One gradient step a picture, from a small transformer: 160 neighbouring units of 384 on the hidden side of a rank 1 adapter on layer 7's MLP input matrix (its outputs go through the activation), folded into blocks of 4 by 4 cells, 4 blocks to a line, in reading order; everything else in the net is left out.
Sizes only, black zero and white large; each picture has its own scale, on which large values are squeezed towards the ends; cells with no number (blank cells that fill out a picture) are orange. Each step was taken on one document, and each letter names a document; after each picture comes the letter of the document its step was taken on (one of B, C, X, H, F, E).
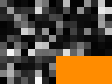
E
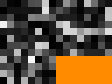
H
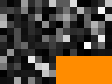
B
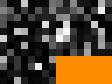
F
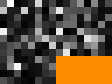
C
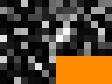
F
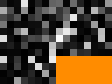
F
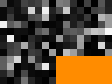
H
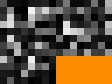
H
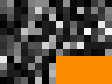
E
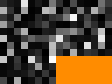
F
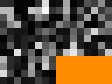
H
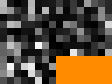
H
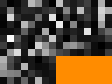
E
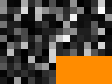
B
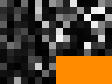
B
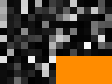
F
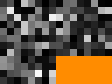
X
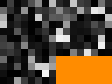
B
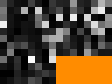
B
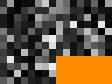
C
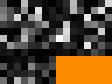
B
